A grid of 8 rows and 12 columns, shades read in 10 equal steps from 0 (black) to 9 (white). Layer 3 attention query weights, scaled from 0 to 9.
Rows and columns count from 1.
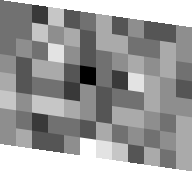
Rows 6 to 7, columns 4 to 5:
7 6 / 4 4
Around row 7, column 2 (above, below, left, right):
5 6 5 2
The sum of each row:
49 60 59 51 51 67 52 65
